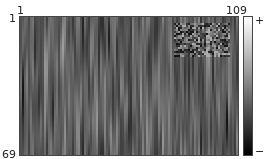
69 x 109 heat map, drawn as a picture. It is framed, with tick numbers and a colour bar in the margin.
Grain: streaks running down. Roughest part: top right. Odd patch: rougher, in the top right.
